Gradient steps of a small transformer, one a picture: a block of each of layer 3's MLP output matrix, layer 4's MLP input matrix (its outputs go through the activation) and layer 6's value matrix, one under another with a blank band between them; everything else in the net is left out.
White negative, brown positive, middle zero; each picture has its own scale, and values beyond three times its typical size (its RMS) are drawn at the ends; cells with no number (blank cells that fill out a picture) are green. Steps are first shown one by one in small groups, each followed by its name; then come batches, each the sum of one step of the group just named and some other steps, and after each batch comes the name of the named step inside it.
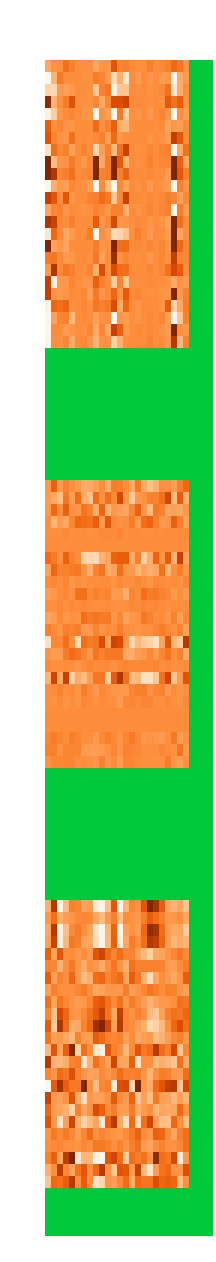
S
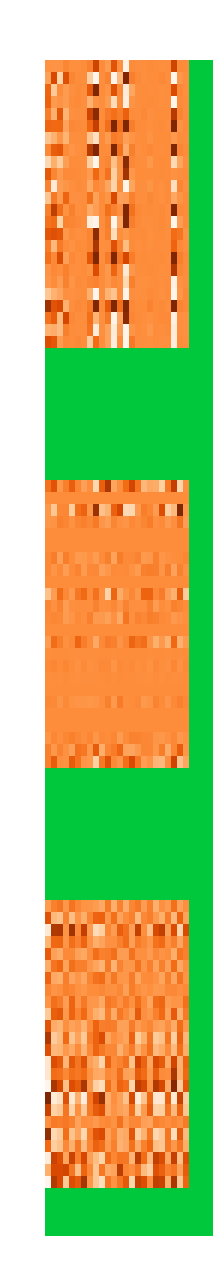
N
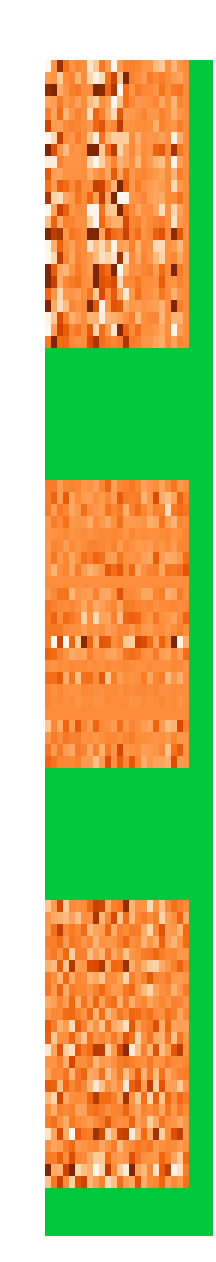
N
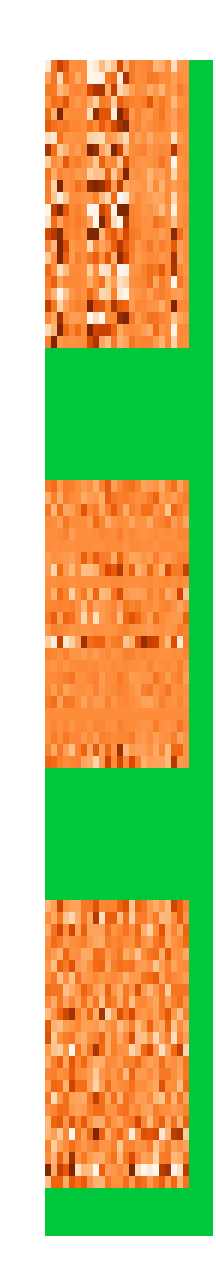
N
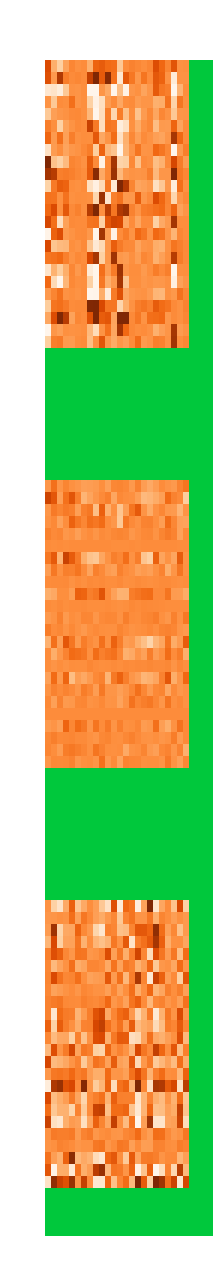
S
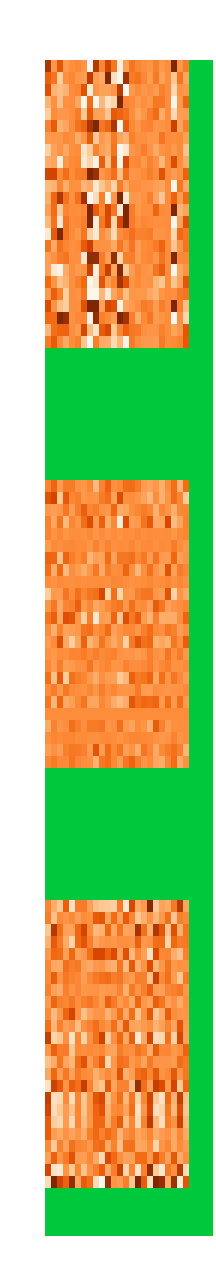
N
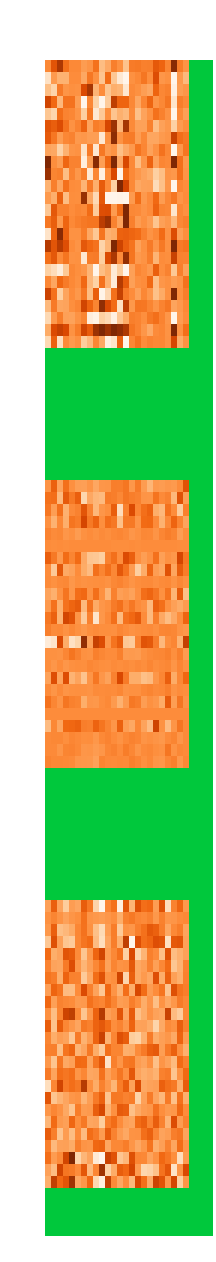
S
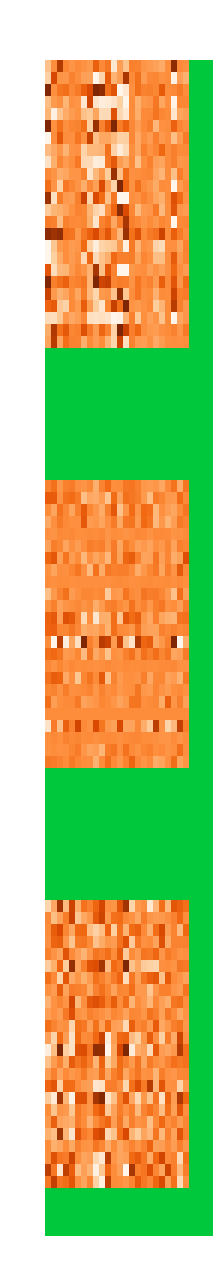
N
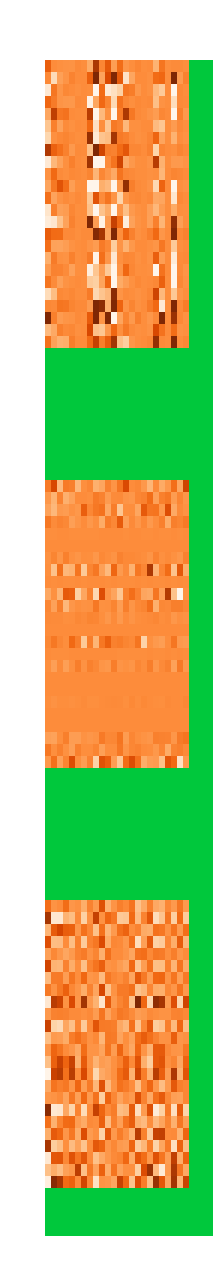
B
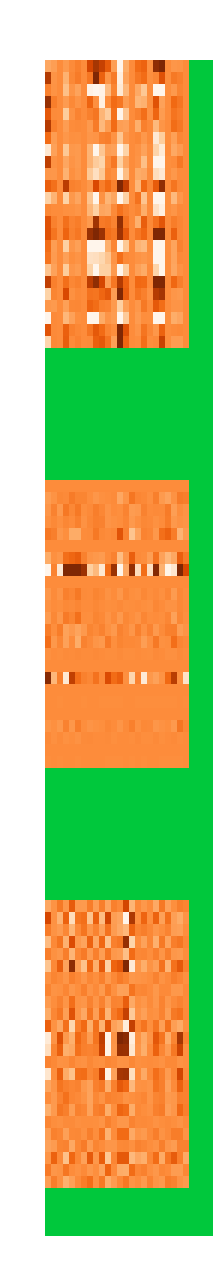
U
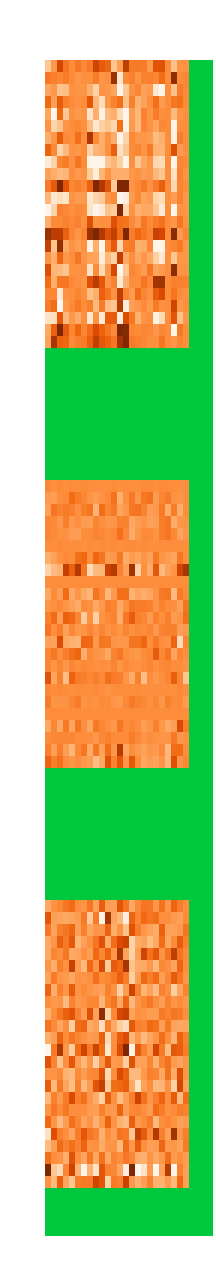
U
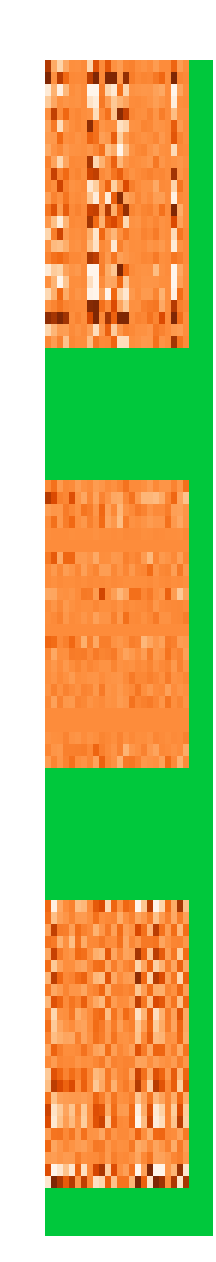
B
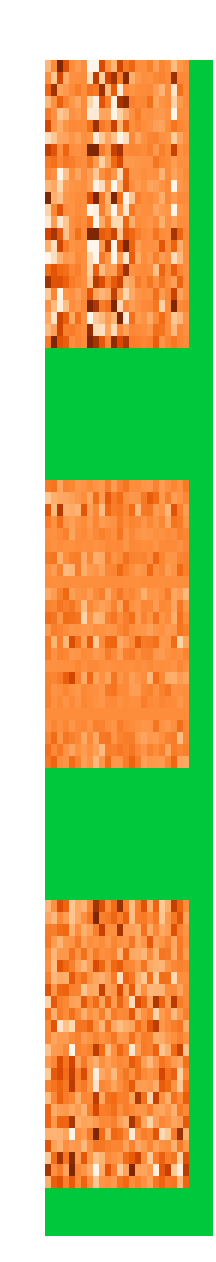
B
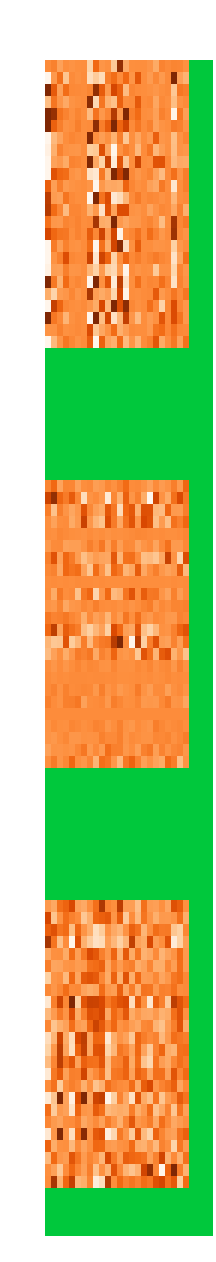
B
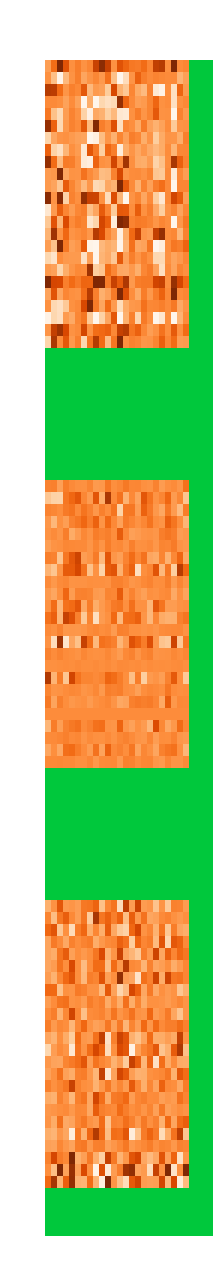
U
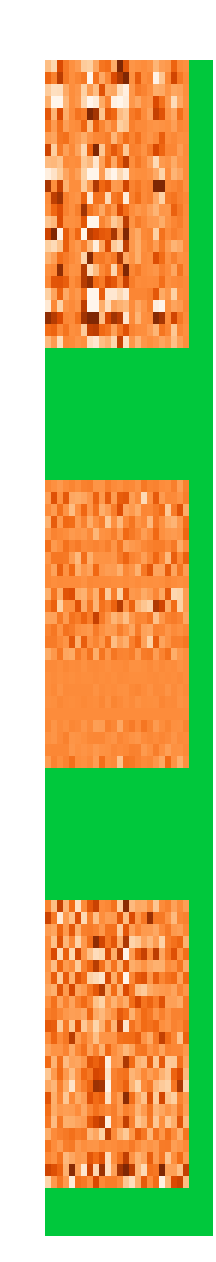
B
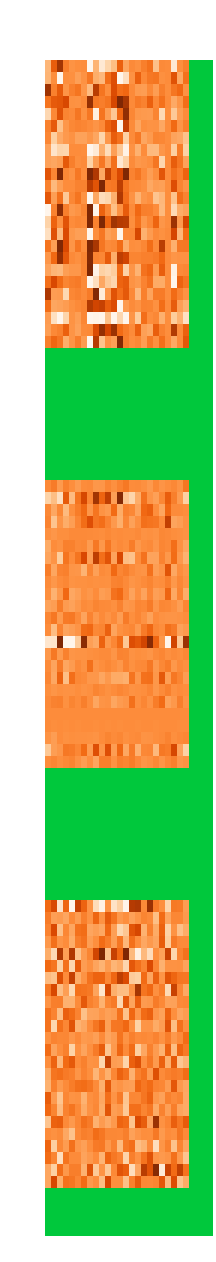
B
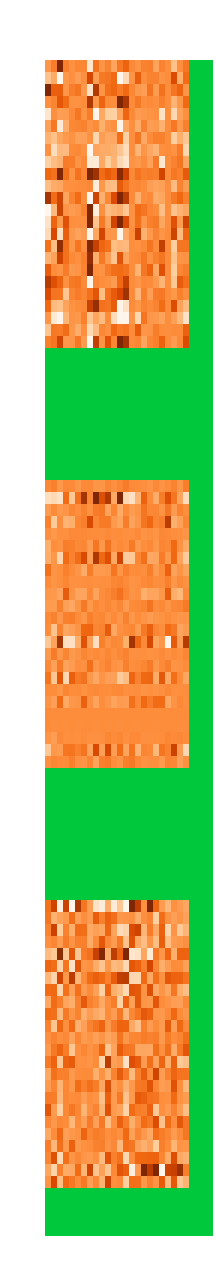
B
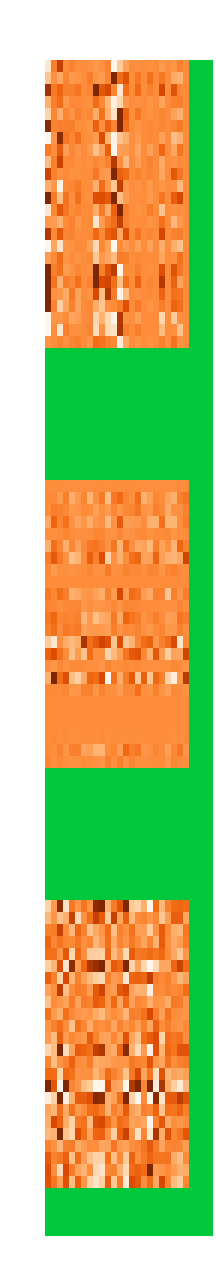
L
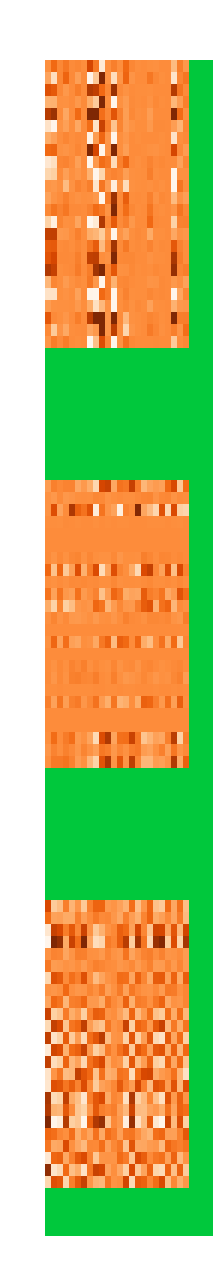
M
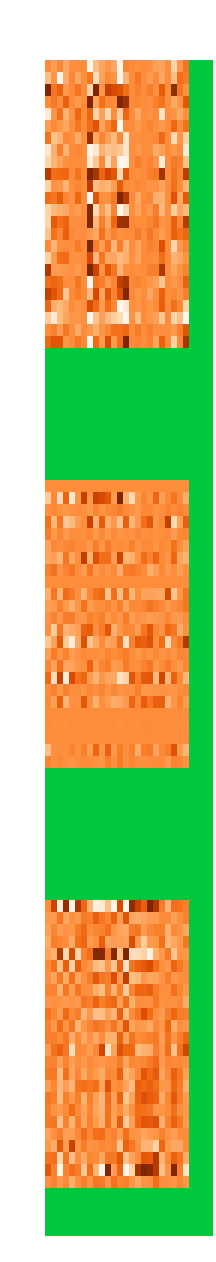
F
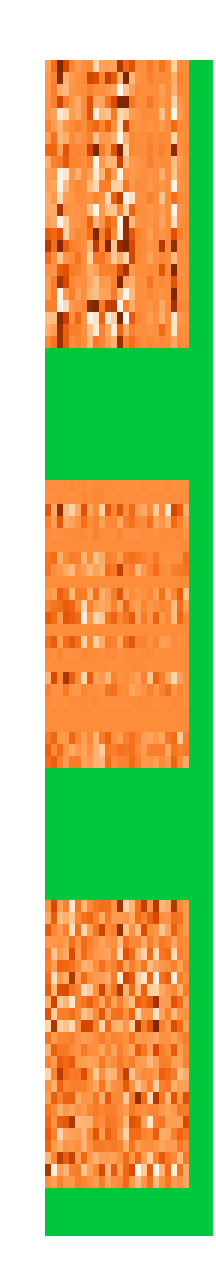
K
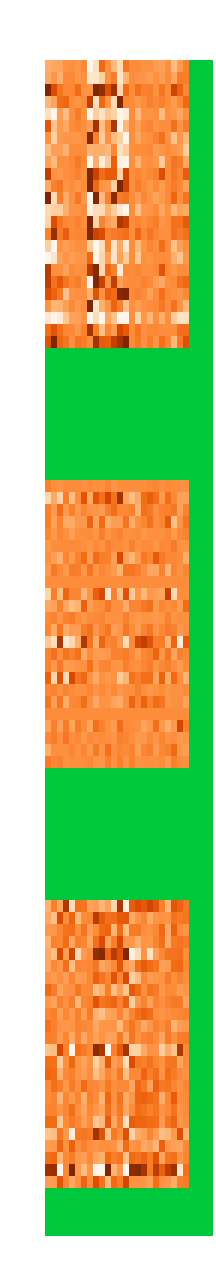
F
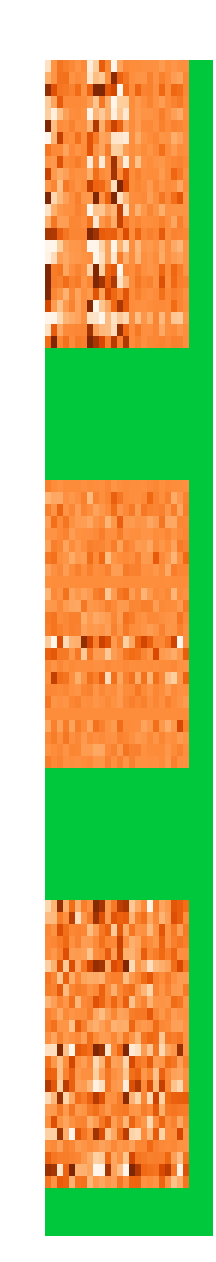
L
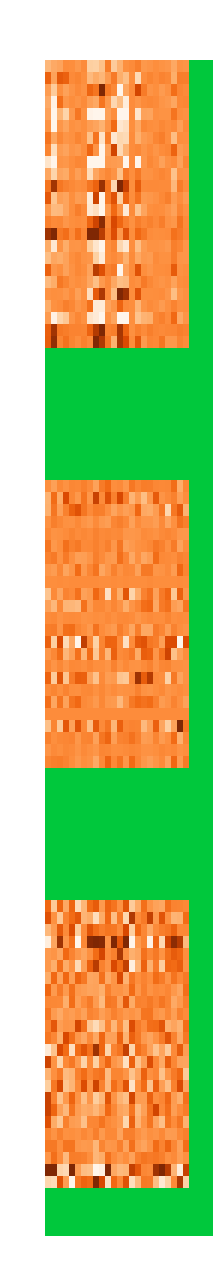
M
